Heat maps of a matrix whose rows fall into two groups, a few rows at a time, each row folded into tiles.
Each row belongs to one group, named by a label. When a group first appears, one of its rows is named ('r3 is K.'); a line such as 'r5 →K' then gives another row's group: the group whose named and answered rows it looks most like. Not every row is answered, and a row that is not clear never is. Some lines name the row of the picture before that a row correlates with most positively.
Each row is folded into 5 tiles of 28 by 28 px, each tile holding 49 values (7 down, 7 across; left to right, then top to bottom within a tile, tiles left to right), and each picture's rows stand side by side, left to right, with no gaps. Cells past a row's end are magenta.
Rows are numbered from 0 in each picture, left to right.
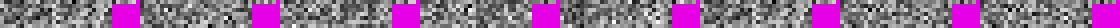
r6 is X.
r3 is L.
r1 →X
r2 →L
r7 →X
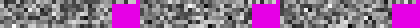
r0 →L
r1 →X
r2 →X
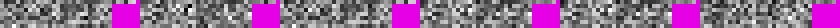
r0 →L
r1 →L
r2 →L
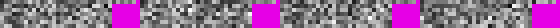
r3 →X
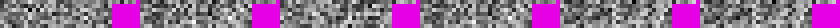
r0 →X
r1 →X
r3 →X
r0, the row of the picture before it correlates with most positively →0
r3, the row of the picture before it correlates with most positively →2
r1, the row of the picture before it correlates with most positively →2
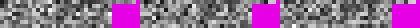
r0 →L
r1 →L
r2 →L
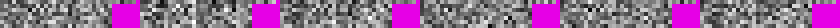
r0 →X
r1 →L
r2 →X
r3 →X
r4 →X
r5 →X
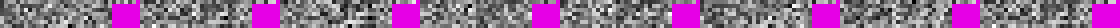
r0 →X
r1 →L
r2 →L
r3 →L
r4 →L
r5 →X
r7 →L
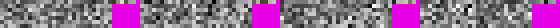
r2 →X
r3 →L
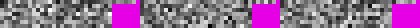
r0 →L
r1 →X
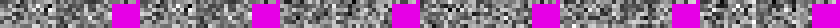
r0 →L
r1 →L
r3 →X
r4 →L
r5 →L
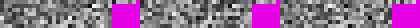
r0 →X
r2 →X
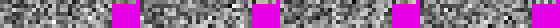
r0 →X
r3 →X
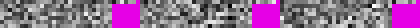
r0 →L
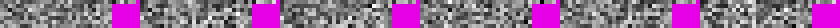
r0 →L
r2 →X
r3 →X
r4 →L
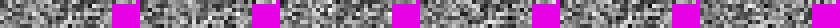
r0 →L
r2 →L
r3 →L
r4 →L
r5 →X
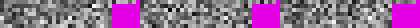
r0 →X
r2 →X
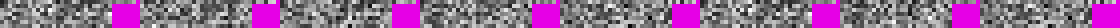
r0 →L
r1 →L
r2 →L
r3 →X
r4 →X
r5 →L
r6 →X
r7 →X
